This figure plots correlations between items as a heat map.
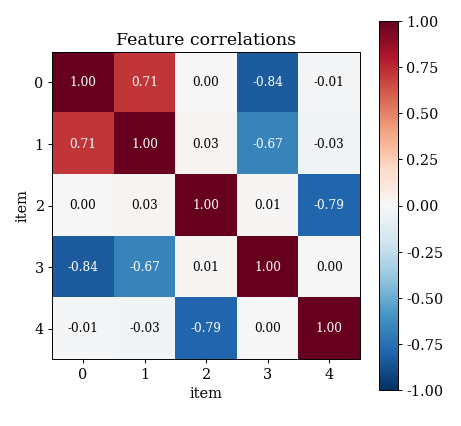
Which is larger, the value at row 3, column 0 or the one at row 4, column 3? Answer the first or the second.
the second
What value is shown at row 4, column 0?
-0.01
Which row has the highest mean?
1
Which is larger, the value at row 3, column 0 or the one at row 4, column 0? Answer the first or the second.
the second
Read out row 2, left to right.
0.00 0.03 1.00 0.01 -0.79
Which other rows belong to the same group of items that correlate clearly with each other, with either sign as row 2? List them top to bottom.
4
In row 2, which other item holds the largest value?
1
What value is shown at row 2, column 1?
0.03
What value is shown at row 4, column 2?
-0.79
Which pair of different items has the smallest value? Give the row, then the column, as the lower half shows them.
3, 0
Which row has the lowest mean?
3
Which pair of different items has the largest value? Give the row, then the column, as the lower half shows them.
1, 0
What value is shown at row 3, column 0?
-0.84
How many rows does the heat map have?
5
